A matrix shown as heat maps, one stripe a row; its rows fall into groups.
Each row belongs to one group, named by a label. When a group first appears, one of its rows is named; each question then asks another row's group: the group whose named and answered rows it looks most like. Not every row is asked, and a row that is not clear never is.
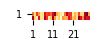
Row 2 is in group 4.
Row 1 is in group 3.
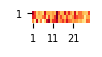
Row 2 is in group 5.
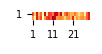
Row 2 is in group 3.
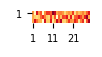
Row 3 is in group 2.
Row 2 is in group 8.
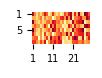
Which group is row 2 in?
8
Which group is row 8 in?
5
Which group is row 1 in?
4
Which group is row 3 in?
5
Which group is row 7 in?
2
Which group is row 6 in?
8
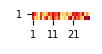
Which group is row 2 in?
4
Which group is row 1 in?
5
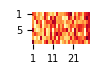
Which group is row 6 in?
2
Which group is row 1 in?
4
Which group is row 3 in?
3
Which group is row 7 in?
8
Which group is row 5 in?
8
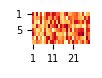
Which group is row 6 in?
5
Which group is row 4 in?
3
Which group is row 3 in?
8
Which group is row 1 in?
3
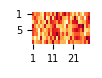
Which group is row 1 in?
4
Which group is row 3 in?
2
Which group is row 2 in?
2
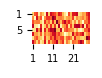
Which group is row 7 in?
2
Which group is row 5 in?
3
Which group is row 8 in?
5
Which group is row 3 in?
4
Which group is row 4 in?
8
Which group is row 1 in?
2
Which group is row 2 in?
3
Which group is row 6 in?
5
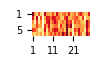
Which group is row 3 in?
3
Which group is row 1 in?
4
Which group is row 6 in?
8
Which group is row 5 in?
5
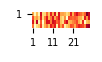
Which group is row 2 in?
4
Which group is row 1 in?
8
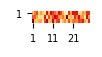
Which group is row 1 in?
2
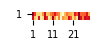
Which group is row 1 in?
5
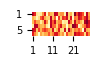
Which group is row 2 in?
8
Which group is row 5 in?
4
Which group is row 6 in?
5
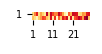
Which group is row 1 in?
2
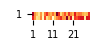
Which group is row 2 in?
8
